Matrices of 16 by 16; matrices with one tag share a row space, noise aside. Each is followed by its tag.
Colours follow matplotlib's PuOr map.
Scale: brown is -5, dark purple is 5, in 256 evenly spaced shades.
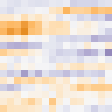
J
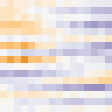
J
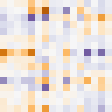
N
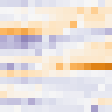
J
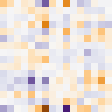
N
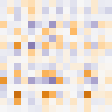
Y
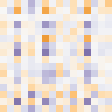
Y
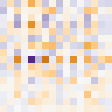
Y
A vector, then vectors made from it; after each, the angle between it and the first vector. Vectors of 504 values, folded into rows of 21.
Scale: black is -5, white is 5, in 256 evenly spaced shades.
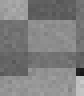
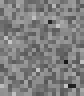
orthogonal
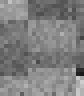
nearly parallel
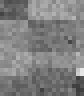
nearly opposite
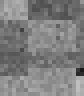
nearly parallel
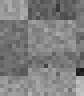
nearly parallel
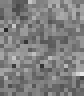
partly opposed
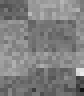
nearly opposite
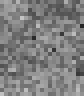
partly aligned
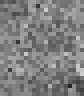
partly opposed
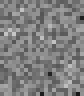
orthogonal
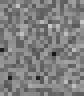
orthogonal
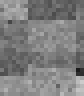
nearly parallel
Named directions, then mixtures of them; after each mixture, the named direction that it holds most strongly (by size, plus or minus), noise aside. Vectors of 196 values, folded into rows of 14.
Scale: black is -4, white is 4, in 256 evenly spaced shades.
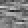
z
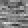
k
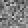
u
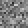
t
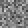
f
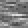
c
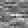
c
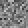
f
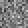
f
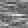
c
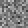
f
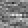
c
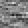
c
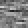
z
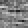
z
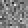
u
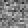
u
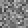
f
